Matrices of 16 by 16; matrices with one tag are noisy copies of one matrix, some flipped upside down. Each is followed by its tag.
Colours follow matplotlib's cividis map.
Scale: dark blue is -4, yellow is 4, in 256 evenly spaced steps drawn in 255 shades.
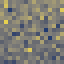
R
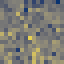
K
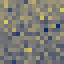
R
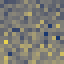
R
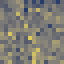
K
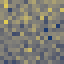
R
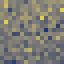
R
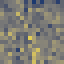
K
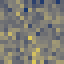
K
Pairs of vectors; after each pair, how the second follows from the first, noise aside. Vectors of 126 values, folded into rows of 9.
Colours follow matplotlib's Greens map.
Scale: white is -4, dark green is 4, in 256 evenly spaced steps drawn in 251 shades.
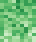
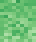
shrunk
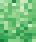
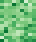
sign-scrambled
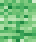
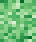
shuffled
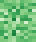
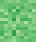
shrunk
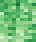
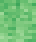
shrunk
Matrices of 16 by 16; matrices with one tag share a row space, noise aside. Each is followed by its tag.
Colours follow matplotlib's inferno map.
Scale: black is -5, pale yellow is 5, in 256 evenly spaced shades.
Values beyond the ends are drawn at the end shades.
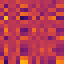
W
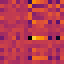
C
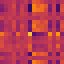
C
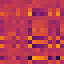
C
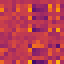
C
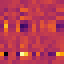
W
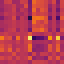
C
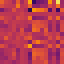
C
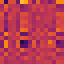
W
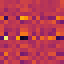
W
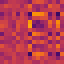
C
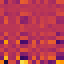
W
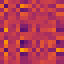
W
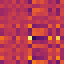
C
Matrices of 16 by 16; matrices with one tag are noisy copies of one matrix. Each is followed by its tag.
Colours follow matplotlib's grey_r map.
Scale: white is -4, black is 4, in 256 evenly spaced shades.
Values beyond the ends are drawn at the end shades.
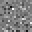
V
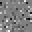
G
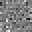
G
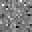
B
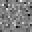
B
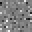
G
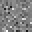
V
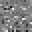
V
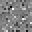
V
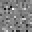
V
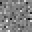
G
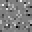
B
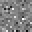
V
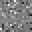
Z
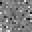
G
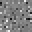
G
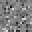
V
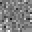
G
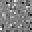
Z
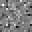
B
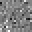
G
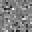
V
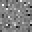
B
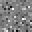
V
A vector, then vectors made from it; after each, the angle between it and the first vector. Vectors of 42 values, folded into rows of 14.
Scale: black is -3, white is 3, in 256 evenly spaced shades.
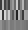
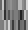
orthogonal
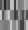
partly aligned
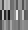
nearly opposite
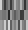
orthogonal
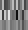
nearly parallel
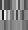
nearly parallel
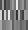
nearly parallel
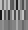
nearly opposite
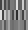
nearly parallel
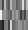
orthogonal
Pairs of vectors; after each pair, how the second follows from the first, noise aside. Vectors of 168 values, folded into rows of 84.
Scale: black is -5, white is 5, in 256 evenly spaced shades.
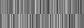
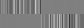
partly zeroed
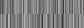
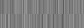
shrunk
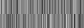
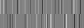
partly zeroed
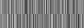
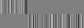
partly zeroed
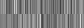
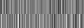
shuffled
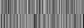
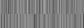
shrunk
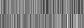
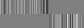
partly zeroed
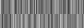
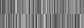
shuffled
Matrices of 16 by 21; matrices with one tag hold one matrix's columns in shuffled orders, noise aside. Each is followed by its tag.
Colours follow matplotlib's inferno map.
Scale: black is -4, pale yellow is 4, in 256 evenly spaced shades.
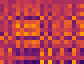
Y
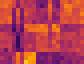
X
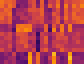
X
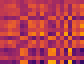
Y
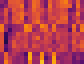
X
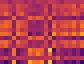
Y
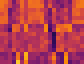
X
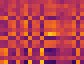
Y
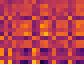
Y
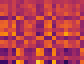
Y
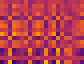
Y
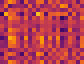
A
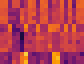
X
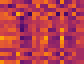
A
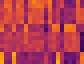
X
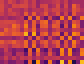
Y
